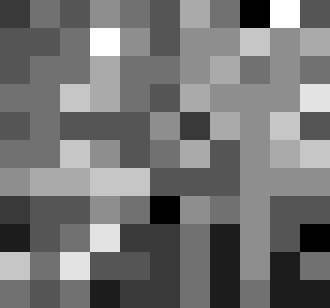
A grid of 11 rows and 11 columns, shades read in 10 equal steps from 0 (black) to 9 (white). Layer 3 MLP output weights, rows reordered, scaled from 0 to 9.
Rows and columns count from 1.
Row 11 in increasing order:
1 1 1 1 2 2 3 4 4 4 4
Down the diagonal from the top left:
2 3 4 6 3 4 3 4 5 1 1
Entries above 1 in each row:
10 11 11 11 11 11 11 10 8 9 7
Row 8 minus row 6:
-2 -1 -4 0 1 -4 -1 1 0 -3 -4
